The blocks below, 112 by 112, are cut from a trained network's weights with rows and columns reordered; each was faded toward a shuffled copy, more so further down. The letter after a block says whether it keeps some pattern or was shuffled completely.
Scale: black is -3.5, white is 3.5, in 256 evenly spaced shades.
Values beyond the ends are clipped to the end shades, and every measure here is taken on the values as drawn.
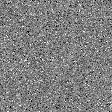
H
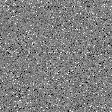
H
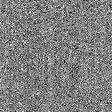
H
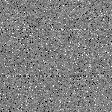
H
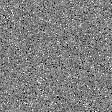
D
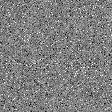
H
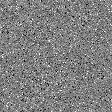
D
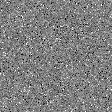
H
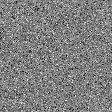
D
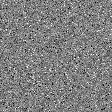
D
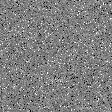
D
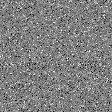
H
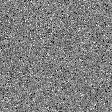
H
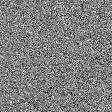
D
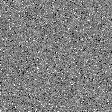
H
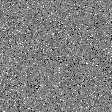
H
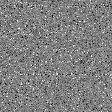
H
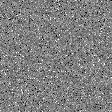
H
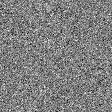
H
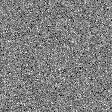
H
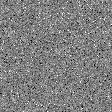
D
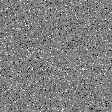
H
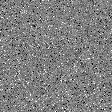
D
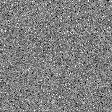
D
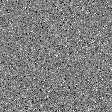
H
